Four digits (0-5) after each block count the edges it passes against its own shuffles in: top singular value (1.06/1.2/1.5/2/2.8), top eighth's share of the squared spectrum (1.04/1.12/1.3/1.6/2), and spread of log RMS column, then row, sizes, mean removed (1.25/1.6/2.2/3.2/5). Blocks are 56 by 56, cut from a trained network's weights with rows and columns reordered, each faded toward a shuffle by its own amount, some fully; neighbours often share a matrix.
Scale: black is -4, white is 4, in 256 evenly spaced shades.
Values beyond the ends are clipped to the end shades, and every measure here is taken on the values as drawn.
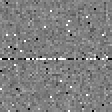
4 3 0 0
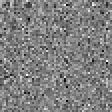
3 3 2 1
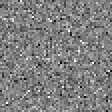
0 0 0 0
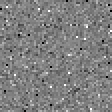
0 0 0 0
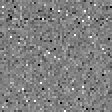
1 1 0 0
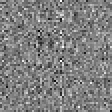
3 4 2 1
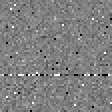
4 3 0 1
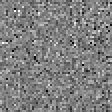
2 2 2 1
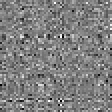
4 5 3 3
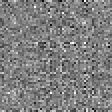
4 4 2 2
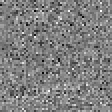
3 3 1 1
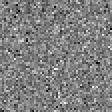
1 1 0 0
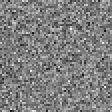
0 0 0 0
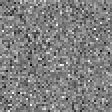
0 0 0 0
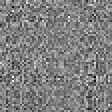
3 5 2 2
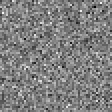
1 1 0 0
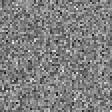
1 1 0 0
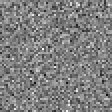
2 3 1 0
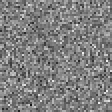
0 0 0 0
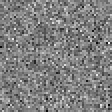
0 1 0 0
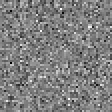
2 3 1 1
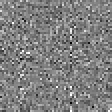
3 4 2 1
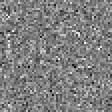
2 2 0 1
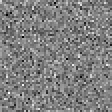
2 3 1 0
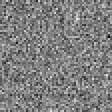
2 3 0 0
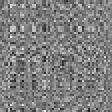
4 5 3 3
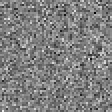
1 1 0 0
